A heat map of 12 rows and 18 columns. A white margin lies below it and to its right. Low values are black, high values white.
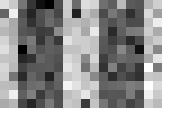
Slope: none. Stripes: upright, repeating 2 times. Average level on the scale: 50%. Ninth with the lowest average: top left.
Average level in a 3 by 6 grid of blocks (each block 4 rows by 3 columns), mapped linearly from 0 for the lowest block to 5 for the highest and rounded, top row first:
4 0 4 5 2 5
4 1 5 4 1 4
4 1 5 4 1 5
